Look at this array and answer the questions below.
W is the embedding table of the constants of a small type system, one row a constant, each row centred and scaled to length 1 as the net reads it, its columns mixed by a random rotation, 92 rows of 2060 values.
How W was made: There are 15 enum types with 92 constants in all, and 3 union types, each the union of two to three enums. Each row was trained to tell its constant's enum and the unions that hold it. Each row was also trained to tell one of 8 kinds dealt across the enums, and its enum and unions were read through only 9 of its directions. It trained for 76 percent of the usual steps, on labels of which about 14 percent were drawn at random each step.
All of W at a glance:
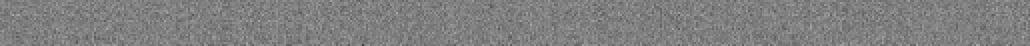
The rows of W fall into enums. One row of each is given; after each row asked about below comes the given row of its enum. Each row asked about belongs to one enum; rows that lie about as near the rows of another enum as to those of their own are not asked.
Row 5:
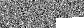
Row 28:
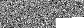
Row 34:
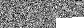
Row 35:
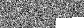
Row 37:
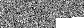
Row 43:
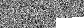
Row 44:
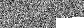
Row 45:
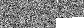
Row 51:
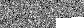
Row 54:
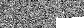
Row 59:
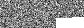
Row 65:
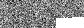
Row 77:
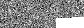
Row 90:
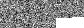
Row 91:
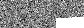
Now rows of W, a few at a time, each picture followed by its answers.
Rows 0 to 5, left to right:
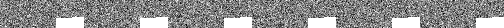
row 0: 45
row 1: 54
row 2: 59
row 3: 45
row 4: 77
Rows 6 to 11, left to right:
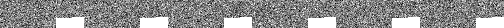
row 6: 54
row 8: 44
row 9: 5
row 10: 28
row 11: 51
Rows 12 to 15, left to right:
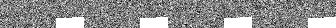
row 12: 45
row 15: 77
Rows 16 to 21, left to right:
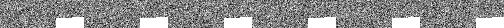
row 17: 44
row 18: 77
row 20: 43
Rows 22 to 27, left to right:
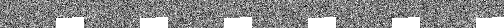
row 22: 45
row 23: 43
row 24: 51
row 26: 59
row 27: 54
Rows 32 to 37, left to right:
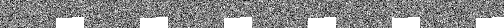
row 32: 59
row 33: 51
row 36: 54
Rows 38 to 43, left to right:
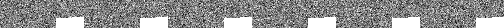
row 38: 91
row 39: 90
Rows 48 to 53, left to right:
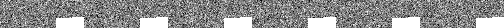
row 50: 77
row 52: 51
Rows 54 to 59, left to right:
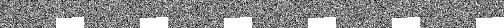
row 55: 59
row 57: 59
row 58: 91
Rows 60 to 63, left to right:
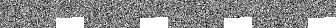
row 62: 37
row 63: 45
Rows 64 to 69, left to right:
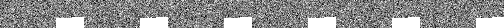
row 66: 5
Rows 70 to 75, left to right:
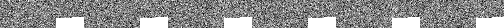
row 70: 59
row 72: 54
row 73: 51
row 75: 54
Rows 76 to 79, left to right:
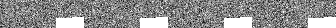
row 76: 43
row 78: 77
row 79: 51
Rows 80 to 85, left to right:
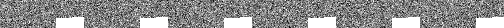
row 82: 77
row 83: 43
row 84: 91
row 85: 44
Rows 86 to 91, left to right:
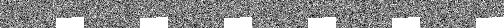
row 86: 5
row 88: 45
